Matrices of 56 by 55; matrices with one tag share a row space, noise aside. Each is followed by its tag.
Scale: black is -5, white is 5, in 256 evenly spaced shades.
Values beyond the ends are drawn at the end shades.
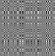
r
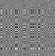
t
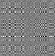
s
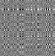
r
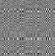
r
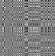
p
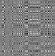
p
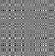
s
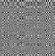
r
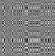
p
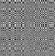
s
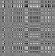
p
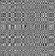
s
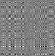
s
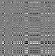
p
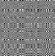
r
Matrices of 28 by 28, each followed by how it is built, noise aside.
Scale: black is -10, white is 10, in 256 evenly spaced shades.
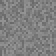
noise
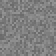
noise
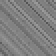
Toeplitz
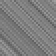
Toeplitz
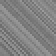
Toeplitz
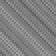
Toeplitz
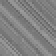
Toeplitz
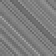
Toeplitz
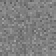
noise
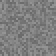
noise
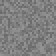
noise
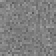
noise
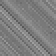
Toeplitz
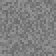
noise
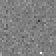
noise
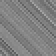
Toeplitz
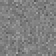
noise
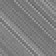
Toeplitz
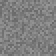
noise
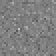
noise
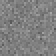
noise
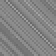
Toeplitz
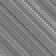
Toeplitz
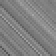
Toeplitz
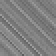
Toeplitz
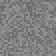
noise
